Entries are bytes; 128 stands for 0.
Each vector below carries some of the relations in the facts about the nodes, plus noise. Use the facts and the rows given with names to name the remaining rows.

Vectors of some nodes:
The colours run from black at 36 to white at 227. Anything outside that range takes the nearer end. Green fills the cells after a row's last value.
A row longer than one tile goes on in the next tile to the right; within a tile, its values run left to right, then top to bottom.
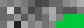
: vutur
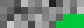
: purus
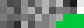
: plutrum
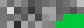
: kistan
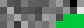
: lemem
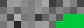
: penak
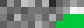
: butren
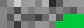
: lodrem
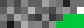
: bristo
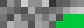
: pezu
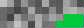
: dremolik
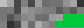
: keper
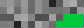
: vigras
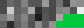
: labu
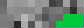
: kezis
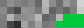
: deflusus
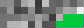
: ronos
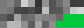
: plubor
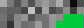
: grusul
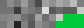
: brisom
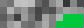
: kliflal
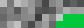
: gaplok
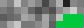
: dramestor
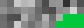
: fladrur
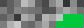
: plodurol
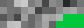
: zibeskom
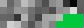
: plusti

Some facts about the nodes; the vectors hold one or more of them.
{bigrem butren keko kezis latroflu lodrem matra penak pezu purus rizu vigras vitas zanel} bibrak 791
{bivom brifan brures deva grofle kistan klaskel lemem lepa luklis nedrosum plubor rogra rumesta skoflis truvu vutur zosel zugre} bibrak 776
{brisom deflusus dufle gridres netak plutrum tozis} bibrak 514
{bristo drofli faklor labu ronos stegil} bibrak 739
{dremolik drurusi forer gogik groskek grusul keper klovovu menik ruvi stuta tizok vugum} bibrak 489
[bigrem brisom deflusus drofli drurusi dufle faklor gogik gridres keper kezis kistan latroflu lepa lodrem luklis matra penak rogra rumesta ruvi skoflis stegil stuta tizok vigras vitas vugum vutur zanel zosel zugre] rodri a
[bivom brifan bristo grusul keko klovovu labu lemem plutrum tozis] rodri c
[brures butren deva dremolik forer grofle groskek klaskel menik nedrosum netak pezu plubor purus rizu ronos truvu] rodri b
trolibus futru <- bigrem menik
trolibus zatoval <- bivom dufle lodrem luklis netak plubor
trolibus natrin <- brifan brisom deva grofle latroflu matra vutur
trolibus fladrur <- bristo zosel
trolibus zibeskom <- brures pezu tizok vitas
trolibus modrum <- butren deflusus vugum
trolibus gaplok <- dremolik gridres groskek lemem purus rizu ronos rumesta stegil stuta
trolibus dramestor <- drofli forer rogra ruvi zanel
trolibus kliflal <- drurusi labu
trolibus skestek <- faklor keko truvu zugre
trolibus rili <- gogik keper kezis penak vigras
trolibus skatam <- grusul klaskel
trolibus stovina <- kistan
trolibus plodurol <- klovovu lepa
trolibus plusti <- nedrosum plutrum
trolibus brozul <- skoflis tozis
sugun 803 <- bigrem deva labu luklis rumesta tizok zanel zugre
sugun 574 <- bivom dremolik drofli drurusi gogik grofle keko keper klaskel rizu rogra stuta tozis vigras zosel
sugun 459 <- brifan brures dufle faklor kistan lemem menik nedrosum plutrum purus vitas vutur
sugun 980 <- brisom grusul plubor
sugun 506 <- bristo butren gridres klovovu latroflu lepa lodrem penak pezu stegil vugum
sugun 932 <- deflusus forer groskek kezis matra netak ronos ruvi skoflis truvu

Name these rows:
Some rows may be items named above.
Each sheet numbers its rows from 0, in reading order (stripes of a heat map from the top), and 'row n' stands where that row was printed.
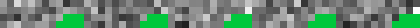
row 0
skatam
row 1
drofli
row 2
deflusus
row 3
forer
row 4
keko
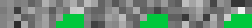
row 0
gridres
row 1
ruvi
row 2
skestek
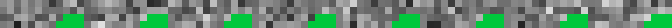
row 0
vigras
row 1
rili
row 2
groskek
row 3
lepa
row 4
skoflis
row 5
tizok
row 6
brisom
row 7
natrin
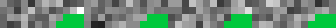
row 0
tozis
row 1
vugum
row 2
rizu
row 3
zibeskom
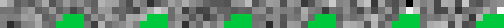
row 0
ruvi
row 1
modrum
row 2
luklis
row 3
vitas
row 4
truvu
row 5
ronos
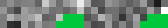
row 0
deflusus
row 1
bivom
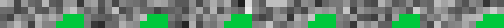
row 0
dremolik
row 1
tizok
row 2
plutrum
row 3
zatoval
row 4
stegil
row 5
modrum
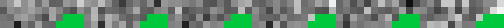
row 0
matra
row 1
skoflis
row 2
zugre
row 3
dufle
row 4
klovovu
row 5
netak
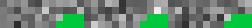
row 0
brisom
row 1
deva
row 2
faklor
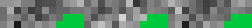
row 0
luklis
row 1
menik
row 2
rumesta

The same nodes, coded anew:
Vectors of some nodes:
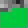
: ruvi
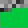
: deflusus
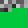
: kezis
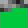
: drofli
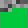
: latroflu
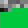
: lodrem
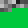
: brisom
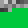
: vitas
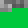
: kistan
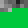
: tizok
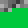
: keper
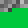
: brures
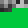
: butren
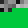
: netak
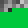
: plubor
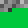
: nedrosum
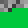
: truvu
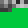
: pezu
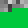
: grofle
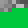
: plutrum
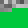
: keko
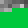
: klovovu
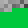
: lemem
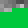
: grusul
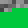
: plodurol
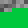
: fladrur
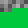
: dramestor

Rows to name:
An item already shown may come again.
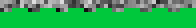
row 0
dremolik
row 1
rizu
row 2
stegil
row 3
gridres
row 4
natrin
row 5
brisom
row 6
luklis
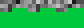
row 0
forer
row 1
deva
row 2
brisom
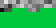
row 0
rizu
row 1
tozis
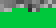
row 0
grusul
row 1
zatoval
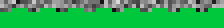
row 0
brisom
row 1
vigras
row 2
dufle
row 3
menik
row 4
gridres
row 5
matra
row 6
plubor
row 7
netak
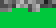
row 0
rili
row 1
faklor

